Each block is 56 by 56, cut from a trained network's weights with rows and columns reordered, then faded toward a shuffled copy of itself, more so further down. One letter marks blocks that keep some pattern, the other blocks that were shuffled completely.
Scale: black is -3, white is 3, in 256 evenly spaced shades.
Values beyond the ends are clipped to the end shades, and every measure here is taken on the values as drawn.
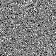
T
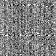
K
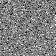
T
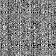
K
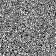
T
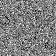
T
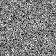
T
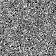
T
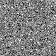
T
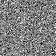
T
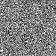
T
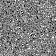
T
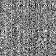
K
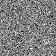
T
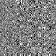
K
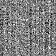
K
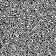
T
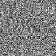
K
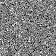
T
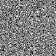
K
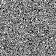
T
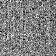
K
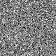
T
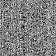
K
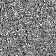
T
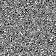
T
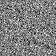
T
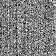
K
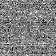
K
